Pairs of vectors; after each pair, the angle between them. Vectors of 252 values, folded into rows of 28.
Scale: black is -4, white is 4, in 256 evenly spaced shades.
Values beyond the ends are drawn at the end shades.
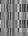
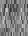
orthogonal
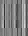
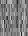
partly aligned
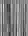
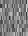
orthogonal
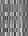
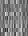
nearly parallel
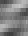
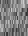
partly aligned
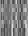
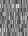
orthogonal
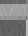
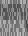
partly opposed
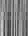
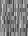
partly aligned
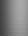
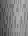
nearly parallel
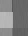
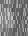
partly aligned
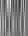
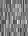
partly opposed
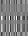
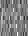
partly aligned
